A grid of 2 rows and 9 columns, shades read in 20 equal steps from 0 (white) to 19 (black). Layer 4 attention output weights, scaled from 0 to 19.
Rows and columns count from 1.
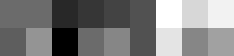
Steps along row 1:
same up down down down down up down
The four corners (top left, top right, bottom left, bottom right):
11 1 12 7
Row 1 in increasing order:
0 1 3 11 11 13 14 15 16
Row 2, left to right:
12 8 19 11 9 13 2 9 7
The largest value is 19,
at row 2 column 3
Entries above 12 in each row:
4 2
